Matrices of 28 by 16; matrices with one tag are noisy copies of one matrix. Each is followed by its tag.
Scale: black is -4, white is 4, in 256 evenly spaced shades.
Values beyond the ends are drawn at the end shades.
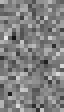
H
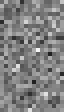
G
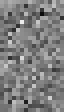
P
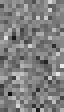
H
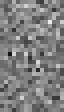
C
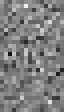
C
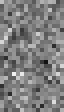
H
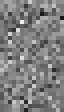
P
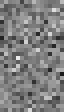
G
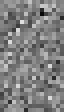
P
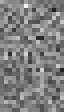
C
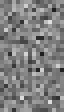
C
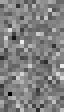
H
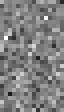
H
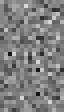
C
